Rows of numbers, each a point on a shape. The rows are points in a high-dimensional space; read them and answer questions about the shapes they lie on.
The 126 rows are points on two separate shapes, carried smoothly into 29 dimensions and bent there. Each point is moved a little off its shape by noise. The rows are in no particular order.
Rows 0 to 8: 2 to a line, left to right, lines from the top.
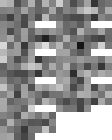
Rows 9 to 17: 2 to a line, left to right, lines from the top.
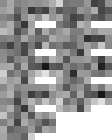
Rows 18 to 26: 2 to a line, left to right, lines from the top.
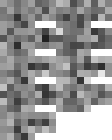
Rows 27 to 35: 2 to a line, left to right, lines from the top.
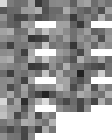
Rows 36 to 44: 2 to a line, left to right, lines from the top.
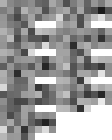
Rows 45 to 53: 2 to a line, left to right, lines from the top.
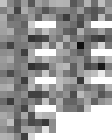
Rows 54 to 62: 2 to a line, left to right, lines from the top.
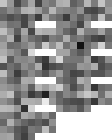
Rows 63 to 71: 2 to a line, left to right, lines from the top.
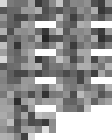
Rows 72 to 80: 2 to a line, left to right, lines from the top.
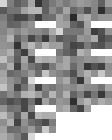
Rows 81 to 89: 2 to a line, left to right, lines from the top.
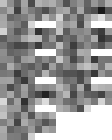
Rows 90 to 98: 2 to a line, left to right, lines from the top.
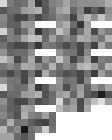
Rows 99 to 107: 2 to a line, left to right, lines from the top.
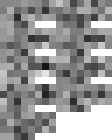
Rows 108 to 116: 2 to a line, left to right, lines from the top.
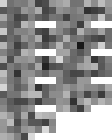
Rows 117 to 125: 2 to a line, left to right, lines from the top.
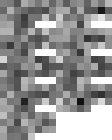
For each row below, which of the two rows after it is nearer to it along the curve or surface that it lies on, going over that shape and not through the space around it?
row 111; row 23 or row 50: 50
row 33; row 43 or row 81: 43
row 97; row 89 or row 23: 23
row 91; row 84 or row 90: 84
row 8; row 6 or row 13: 13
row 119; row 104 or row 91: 104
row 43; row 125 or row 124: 125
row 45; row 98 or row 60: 60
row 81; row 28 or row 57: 28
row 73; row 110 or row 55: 110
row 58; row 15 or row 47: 15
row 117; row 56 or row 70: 70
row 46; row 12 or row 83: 12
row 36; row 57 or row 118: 57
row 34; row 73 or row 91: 91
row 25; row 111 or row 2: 111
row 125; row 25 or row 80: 25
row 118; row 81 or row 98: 98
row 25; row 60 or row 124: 60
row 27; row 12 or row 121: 121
